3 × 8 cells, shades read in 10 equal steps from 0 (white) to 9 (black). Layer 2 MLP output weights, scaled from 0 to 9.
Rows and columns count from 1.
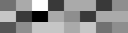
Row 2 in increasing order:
2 3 3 3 4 7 7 9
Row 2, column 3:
9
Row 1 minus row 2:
3 -4 -9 4 -1 -4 4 1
